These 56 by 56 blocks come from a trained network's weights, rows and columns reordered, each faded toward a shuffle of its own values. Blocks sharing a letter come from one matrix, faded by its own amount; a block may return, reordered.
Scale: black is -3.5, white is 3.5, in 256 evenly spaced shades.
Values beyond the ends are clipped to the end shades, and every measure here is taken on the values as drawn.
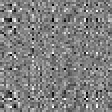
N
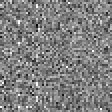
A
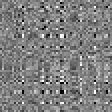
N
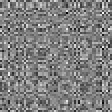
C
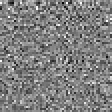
A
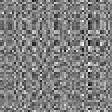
C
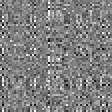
N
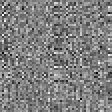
N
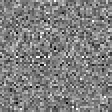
A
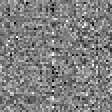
A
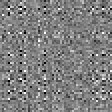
N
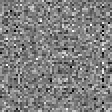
A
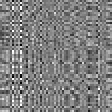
C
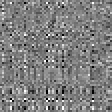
N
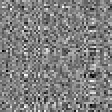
N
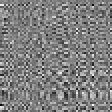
C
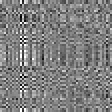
C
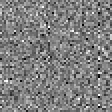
A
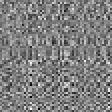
C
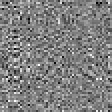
N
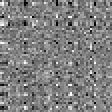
N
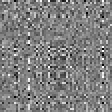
N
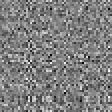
N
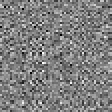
N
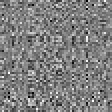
N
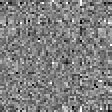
A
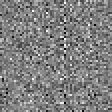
A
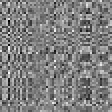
C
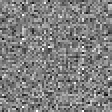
A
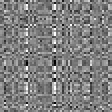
C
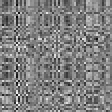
C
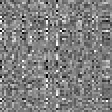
N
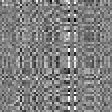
C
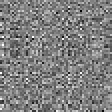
N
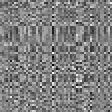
C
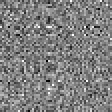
A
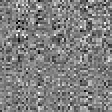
N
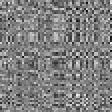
C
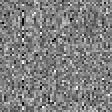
A
